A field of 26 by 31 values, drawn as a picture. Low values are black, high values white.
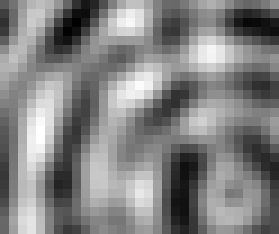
Rings: centred on the bottom right. Lone odd cells: none. Average level on the scale: 50%. Stripes: upright, repeating 3 times.
